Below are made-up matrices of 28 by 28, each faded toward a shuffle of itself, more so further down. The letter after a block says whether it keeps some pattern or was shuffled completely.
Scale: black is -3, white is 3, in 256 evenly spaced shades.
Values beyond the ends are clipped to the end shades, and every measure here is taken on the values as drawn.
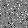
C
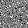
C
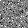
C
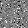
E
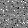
C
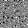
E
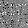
E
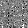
E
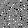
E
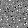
C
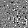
E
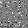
E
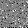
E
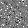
C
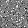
C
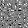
E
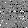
E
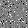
E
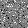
C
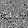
E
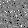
C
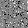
E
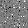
E
